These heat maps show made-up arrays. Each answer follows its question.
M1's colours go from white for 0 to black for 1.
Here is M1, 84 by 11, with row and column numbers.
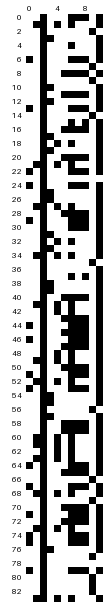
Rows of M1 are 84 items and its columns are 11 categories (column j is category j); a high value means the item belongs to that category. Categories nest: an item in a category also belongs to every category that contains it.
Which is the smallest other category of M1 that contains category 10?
2
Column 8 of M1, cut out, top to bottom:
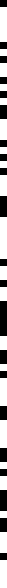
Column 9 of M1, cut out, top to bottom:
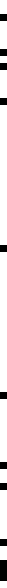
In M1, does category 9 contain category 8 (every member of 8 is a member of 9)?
no
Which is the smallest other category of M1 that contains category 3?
10
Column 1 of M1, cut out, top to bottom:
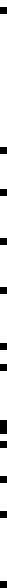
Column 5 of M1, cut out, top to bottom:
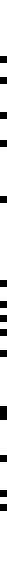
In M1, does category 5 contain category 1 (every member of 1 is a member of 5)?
no
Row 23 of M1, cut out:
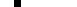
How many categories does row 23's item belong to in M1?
1
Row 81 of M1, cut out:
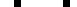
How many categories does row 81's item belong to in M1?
2
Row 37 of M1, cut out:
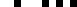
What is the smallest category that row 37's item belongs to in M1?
8
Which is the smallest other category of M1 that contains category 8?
6
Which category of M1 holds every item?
2
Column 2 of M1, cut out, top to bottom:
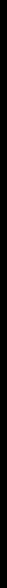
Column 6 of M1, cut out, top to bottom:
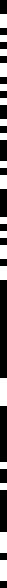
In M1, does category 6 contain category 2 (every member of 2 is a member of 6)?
no
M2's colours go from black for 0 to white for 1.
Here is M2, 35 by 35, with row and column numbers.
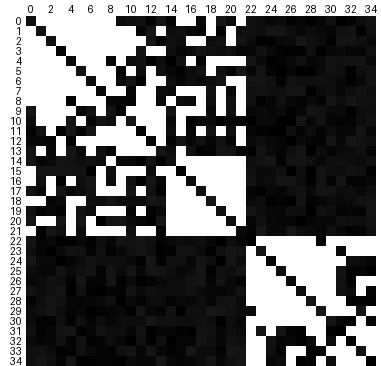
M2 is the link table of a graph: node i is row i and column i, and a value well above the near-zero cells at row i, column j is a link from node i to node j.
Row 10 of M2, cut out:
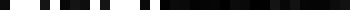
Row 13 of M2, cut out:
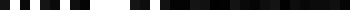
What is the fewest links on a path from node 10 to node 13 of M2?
1
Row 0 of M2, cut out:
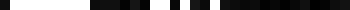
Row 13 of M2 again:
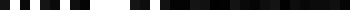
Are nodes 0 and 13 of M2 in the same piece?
yes
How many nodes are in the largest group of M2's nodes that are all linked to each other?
8
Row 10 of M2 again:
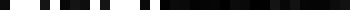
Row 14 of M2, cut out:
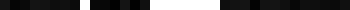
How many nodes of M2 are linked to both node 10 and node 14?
1
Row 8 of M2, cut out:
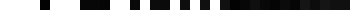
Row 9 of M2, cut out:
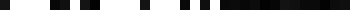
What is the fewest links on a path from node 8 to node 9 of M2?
2
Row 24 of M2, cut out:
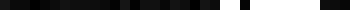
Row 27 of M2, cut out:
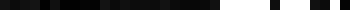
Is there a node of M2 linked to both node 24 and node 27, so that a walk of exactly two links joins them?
yes
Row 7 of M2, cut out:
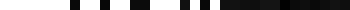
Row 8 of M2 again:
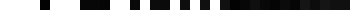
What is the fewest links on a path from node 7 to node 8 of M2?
1
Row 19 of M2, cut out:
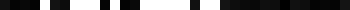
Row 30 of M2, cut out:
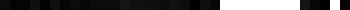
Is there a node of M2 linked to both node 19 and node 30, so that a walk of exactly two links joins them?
no
